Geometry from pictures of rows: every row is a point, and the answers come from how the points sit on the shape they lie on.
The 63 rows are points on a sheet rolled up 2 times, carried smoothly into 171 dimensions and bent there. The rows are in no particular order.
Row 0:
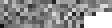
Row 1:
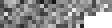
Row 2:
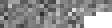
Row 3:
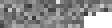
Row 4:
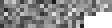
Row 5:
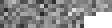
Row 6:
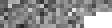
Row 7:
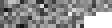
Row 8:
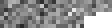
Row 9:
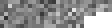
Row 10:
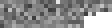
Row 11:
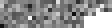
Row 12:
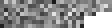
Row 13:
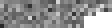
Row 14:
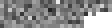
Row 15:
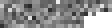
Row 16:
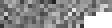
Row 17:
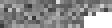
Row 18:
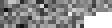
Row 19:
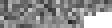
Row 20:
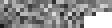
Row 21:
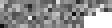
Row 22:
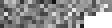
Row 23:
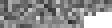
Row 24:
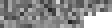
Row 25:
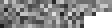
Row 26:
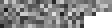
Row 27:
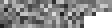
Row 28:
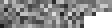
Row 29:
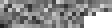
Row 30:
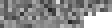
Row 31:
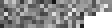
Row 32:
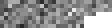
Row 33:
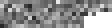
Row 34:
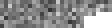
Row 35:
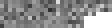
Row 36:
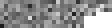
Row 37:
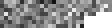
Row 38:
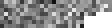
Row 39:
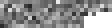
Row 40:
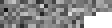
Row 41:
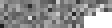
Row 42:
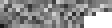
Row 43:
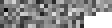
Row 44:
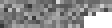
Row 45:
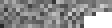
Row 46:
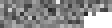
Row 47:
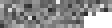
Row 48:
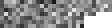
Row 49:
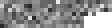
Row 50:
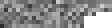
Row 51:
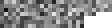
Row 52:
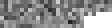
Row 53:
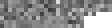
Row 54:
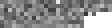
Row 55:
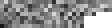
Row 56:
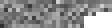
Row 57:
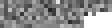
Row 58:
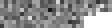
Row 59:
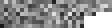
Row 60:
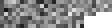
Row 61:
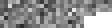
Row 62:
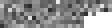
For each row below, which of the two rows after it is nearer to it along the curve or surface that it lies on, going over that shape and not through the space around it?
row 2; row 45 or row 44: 44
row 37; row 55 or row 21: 55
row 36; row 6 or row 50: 50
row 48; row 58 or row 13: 58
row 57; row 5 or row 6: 6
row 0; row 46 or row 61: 46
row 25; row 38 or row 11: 38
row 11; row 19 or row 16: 19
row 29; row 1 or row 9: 1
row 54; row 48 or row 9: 9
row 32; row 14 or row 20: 14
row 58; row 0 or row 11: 11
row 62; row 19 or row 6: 19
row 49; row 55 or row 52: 55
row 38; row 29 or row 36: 29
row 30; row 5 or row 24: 24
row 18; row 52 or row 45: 52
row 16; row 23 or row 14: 23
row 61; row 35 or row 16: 16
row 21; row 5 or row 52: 52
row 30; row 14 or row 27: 14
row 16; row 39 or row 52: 52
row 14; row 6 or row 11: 11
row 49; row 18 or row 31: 31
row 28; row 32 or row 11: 11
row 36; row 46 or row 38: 46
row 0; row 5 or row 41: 5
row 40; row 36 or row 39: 36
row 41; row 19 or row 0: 19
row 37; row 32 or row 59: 59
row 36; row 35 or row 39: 35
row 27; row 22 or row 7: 22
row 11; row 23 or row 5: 23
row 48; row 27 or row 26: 26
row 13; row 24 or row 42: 24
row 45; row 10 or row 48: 10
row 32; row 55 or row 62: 62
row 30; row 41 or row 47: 47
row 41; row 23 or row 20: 23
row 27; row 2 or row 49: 49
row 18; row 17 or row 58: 58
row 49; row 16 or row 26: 26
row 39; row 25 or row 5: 25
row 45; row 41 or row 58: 41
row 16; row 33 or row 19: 19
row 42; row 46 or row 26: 26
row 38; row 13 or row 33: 33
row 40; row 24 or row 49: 24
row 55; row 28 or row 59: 28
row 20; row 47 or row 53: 47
